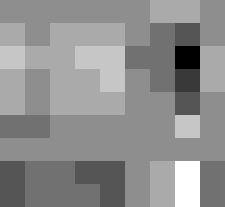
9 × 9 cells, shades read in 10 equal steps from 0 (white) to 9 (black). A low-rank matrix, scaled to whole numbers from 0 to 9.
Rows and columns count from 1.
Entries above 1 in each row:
9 9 9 9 9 9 9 8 8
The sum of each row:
34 35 34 34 34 36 36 40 39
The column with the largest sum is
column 2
